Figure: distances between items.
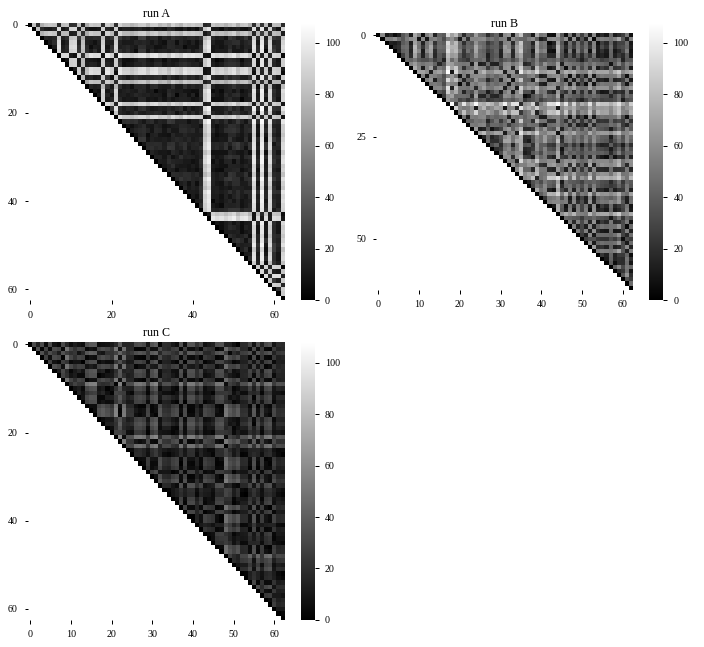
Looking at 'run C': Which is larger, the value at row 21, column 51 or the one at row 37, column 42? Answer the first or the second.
the first
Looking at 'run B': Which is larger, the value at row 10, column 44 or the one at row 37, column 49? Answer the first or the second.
the first
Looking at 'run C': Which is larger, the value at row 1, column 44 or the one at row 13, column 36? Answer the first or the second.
the first
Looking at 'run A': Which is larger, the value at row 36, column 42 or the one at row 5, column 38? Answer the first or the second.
the first
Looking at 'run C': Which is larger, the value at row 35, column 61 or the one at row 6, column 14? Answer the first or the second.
the second
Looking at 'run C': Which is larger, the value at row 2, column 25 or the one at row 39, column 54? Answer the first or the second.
the first
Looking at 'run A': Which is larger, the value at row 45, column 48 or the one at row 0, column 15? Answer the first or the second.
the second
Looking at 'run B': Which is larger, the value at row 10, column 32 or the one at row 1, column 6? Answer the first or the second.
the second
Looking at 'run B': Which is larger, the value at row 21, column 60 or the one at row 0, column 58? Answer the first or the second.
the first
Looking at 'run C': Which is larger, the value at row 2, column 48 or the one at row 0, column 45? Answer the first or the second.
the first
